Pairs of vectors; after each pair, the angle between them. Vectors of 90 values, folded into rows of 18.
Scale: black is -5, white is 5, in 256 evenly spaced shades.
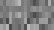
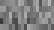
partly aligned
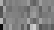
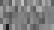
partly opposed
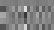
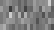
partly opposed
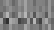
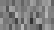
orthogonal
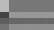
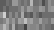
partly opposed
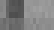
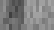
nearly parallel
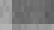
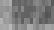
nearly parallel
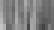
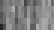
nearly opposite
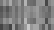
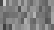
partly aligned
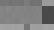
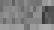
nearly parallel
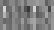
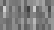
nearly parallel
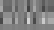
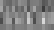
nearly parallel
